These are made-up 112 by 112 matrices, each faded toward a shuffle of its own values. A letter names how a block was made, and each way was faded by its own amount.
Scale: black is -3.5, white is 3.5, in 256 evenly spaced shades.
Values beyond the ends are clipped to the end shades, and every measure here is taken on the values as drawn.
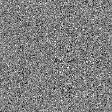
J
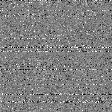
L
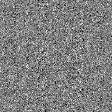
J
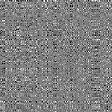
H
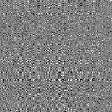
H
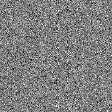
J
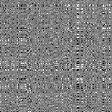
H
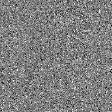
J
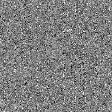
J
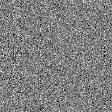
J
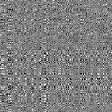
H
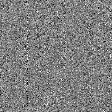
J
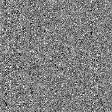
J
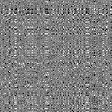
H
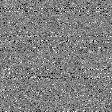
L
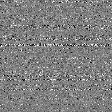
L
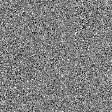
J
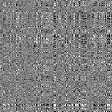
H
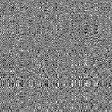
H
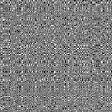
H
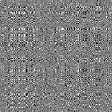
H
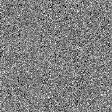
J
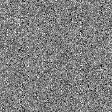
J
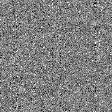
J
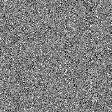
J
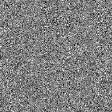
J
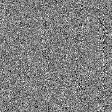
J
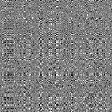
H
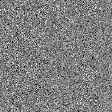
J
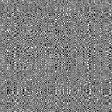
H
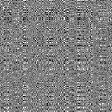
H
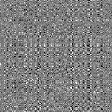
H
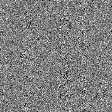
J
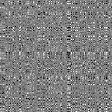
H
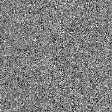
J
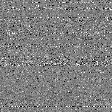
L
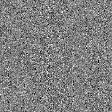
J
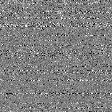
L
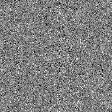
J
